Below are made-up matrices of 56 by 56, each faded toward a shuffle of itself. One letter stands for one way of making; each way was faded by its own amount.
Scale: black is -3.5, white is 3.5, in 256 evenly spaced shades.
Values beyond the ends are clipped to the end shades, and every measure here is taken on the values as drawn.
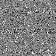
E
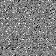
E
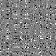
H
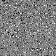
E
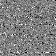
E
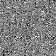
E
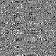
H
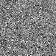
E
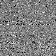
E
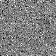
E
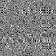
H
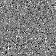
E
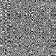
H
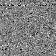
E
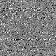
E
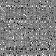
H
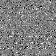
E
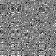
H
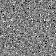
E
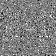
E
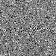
E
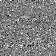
E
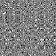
H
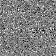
E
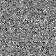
E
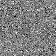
E
